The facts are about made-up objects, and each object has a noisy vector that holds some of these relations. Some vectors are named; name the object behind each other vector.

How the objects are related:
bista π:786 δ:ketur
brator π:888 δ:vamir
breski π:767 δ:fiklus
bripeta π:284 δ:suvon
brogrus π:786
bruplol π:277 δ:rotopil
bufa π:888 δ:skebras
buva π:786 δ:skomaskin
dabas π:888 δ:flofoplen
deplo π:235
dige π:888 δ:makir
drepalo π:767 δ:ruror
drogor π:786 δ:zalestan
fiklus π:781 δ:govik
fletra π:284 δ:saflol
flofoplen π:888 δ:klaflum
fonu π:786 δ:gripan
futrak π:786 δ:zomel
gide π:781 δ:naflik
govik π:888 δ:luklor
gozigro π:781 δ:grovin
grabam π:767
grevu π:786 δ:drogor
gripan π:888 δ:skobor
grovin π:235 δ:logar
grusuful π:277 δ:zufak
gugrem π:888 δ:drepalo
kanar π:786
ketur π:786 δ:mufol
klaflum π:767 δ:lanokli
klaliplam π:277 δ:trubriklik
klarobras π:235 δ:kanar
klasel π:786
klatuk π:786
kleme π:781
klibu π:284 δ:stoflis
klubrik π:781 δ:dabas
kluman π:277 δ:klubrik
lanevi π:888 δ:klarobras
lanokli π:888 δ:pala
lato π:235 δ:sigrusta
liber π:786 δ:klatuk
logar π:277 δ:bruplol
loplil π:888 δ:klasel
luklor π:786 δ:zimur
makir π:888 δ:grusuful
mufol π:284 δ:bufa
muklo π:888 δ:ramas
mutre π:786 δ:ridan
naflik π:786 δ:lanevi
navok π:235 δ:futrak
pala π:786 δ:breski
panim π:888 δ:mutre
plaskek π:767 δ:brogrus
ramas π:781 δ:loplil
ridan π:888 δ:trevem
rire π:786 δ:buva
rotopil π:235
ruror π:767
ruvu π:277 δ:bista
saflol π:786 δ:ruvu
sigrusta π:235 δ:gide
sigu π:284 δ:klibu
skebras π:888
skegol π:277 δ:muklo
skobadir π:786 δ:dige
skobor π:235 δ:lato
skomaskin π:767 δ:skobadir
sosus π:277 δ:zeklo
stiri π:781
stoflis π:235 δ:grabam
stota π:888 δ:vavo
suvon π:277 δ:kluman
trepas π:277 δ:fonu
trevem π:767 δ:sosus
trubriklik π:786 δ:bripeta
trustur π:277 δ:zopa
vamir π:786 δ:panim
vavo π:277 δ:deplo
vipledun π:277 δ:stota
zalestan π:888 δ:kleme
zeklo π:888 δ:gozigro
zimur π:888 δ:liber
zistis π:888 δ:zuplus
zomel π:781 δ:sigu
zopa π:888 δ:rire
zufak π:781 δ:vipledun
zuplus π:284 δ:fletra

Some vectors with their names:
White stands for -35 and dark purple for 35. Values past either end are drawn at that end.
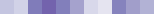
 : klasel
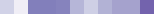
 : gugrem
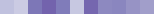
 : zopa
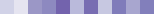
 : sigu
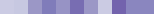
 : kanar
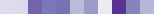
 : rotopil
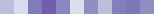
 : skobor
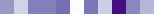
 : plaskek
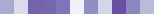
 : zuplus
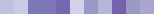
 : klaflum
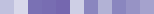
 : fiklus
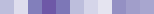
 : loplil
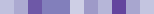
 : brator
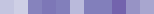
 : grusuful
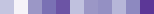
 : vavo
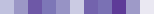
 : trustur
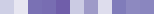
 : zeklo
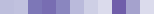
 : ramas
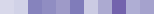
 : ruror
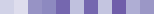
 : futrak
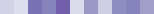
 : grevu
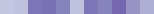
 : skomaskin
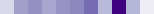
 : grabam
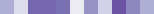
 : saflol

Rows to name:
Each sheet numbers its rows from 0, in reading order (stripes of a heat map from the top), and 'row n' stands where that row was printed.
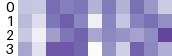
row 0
klatuk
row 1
fonu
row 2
deplo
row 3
zistis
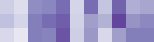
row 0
navok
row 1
trubriklik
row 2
drogor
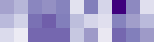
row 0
brogrus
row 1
muklo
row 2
bruplol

